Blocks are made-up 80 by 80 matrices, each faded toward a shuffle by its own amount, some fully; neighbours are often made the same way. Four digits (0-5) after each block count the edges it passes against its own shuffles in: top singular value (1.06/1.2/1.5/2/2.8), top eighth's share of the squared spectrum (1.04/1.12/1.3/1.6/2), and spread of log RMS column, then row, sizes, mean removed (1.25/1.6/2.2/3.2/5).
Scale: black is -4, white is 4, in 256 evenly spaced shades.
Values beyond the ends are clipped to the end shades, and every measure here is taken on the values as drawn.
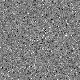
2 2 0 0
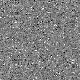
3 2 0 1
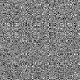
4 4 2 2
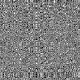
4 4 2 2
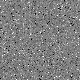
1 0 0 0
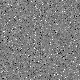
0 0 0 0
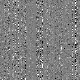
3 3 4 0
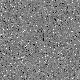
0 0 0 0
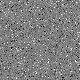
0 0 0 0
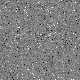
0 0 0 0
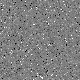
0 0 0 0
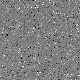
0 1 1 0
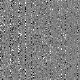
2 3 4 0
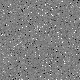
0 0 0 0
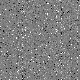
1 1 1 0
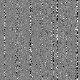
3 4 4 0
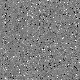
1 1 1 0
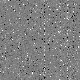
2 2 1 0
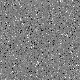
0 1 1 0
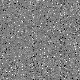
1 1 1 0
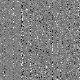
2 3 3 0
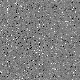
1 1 1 0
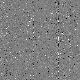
3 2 2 0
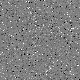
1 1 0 0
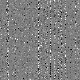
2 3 3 0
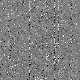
2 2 2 0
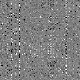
4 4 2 2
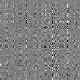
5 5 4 3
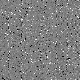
3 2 1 0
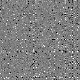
4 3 2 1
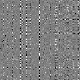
5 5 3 2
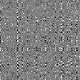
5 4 3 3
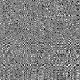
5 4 2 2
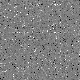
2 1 1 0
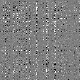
3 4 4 3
